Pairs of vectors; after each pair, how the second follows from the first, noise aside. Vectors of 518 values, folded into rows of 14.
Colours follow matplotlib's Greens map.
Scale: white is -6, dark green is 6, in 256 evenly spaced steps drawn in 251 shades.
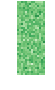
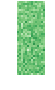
shuffled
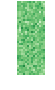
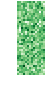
scaled up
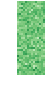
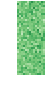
shuffled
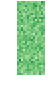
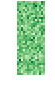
scaled up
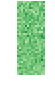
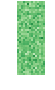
shuffled
